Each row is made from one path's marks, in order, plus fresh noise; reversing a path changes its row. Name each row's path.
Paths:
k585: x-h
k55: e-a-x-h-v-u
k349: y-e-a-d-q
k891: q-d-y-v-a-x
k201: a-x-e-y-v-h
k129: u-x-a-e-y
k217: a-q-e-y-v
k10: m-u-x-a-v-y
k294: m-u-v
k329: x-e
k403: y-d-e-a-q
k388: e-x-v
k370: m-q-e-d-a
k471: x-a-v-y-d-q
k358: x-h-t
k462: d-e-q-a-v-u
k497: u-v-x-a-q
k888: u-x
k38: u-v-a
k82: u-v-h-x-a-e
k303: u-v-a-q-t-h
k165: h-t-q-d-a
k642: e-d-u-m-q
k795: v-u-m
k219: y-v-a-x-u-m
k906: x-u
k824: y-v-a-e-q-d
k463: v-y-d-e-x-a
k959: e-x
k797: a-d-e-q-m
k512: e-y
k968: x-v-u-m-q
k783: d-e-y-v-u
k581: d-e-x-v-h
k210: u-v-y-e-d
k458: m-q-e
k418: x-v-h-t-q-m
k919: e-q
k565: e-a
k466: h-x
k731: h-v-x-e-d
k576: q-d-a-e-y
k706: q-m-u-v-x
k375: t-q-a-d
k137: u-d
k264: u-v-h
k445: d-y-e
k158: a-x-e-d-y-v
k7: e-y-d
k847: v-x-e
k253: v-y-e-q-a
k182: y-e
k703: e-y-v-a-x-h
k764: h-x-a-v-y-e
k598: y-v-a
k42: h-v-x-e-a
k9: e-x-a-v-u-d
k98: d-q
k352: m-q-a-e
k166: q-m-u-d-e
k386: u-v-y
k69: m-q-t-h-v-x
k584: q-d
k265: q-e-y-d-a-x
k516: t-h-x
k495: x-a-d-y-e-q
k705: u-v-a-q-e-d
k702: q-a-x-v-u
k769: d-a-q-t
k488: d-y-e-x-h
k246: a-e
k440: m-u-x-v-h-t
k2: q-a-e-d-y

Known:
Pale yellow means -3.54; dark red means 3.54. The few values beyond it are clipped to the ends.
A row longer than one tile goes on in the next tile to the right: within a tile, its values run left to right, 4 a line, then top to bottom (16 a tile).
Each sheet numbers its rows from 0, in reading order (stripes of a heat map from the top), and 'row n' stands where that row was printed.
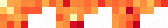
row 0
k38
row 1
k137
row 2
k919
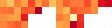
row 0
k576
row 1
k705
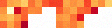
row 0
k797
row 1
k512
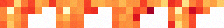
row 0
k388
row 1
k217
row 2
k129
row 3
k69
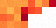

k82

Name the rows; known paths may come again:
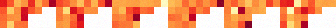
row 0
k847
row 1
k458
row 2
k303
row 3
k246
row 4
k642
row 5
k706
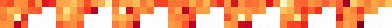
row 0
k210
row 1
k10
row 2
k797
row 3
k919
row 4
k137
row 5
k165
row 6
k906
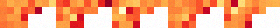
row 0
k129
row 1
k166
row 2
k418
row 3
k2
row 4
k55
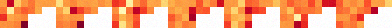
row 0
k702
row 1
k497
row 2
k69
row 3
k82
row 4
k891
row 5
k705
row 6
k512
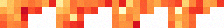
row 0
k42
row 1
k370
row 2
k294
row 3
k388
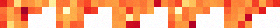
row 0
k516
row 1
k158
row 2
k584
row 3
k795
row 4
k445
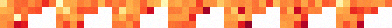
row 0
k375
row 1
k38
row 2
k386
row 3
k576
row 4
k471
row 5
k495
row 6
k253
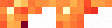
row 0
k219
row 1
k217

